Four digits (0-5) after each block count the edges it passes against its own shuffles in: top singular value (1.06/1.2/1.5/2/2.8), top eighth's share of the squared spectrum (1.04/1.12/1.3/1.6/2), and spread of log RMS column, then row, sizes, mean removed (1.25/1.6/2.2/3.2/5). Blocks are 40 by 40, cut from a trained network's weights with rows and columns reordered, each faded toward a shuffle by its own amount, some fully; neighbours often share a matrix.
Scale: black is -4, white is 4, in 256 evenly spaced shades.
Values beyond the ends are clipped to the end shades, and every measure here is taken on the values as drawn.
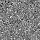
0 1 0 0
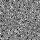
0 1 0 0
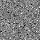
2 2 0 0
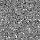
2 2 0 1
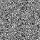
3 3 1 0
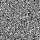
0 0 0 0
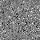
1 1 0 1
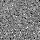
0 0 0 0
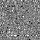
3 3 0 1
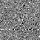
2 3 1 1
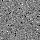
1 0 0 0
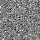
1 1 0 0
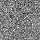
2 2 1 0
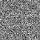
2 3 1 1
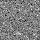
0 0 0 0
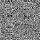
3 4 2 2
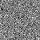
1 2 0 0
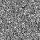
2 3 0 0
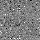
2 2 1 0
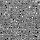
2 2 1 0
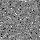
0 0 0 0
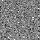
2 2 1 0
